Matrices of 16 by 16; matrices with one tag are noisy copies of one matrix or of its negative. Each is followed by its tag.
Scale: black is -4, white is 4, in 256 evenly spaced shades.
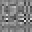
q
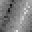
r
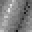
r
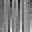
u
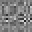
q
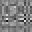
q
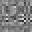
q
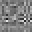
q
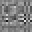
q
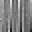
u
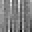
u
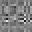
q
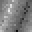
r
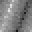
r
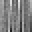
u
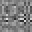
q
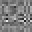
q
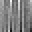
u
